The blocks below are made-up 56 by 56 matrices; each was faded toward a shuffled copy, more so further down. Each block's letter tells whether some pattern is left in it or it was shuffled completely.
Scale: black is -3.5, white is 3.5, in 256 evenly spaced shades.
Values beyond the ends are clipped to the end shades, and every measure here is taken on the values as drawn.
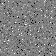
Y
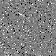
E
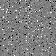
E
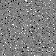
E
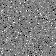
Y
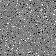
Y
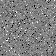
Y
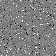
Y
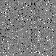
E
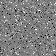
Y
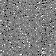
E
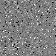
E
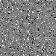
E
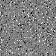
E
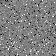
Y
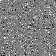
E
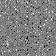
E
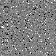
E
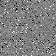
E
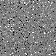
E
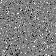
Y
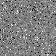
E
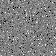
Y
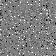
E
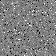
Y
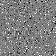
E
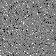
E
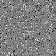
E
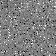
E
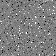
Y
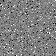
Y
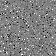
Y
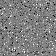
Y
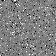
Y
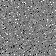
Y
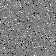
Y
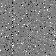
E
